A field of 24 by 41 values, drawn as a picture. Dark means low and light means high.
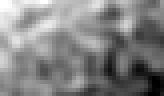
Ninth with the highest average: top left. Ninth with the lowest average: bottom right. Slope: up to the top left. Mirror symmetry: none. Lone odd cells: none. Grain: blotchy.
